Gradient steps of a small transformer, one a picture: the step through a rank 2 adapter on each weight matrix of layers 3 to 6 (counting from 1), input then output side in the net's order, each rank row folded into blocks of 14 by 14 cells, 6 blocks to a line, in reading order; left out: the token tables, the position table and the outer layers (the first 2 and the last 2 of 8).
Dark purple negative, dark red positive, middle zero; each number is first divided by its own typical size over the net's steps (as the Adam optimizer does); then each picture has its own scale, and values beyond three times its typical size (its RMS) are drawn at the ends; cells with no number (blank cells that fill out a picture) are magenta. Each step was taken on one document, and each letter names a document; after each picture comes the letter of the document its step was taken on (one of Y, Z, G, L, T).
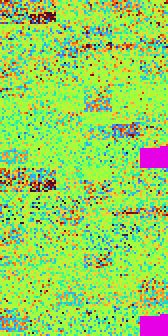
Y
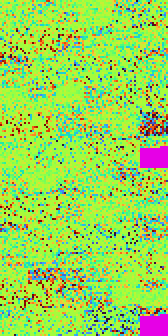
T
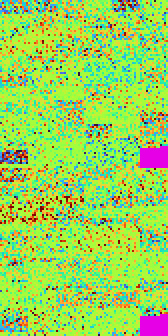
T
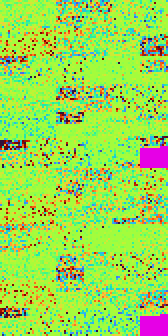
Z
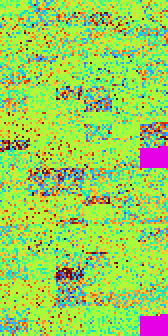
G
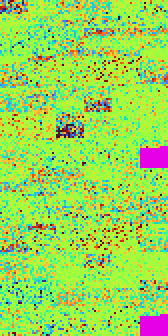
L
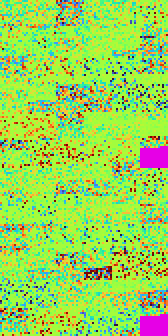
Z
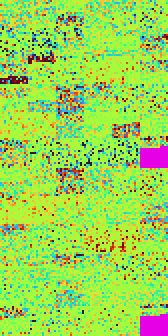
Z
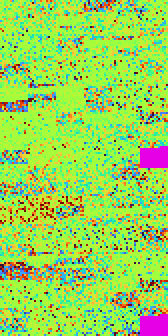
T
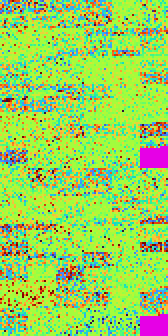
G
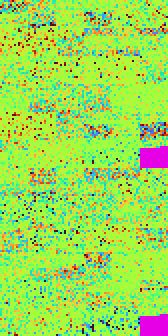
L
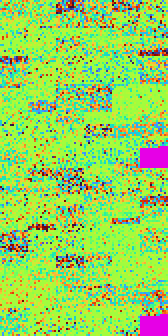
G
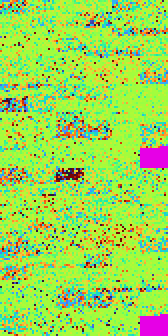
L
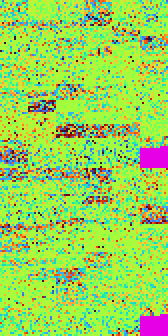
G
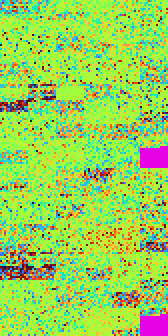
T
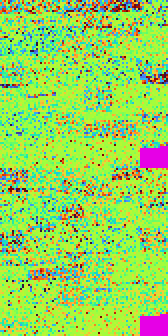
Y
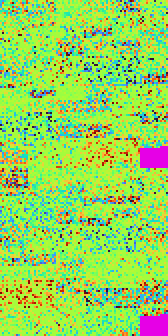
T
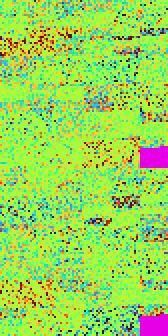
T
